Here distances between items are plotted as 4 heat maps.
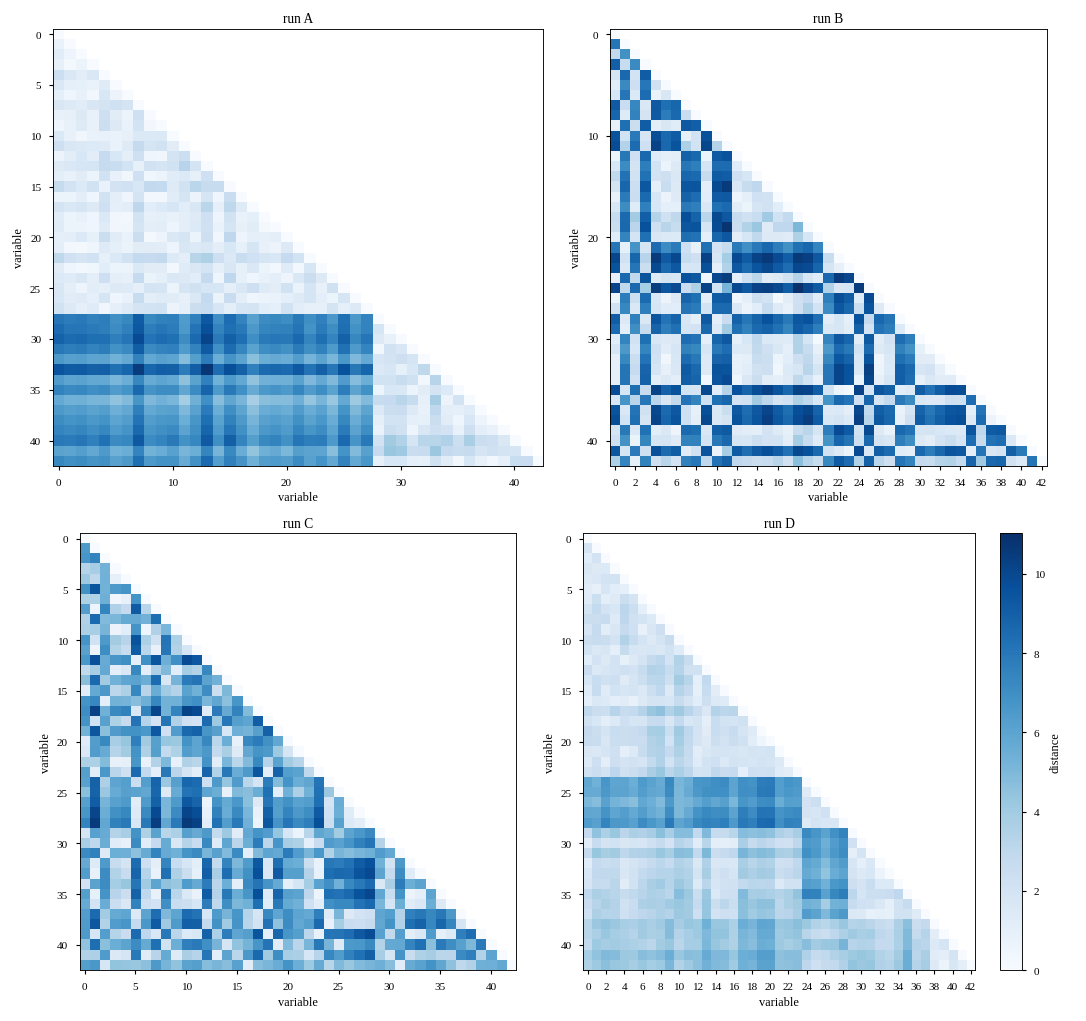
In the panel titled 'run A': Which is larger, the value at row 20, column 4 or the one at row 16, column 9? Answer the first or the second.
the first
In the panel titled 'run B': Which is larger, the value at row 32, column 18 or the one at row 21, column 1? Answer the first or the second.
the first
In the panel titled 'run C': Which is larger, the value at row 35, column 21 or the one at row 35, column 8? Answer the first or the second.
the second
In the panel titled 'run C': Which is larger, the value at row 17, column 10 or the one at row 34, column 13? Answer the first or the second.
the first
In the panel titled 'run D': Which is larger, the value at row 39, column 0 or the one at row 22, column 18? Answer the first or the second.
the first
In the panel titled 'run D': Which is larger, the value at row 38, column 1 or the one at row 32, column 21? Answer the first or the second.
the first
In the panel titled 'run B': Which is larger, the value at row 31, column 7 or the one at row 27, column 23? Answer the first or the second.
the second
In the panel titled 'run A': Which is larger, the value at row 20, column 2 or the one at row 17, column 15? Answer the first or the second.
the second
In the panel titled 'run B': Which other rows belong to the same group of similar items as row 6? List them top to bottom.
0, 2, 4, 5, 9, 12, 13, 14, 15, 16, 17, 18, 19, 20, 24, 26, 27, 30, 31, 32, 33, 34, 36, 39, 40, 42
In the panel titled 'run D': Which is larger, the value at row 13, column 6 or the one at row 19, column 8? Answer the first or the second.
the second
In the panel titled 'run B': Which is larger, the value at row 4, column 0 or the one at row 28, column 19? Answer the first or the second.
the second
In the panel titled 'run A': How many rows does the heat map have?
43
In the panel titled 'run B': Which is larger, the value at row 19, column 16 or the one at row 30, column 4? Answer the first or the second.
the first
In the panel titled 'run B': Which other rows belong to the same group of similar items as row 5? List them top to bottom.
0, 2, 4, 6, 9, 12, 13, 14, 15, 16, 17, 18, 19, 20, 24, 26, 27, 30, 31, 32, 33, 34, 36, 39, 40, 42
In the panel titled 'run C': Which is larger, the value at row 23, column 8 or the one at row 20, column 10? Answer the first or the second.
the first
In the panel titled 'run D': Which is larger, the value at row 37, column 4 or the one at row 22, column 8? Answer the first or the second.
the second
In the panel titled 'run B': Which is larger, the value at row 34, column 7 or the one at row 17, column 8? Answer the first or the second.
the first
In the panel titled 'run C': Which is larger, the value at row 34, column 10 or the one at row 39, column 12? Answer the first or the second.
the second
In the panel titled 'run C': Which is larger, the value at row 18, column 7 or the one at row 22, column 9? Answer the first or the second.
the first
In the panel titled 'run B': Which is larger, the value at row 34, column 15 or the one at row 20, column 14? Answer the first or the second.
the second
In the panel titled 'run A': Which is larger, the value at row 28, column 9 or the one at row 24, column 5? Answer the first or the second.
the first
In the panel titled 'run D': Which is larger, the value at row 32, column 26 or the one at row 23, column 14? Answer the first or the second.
the first
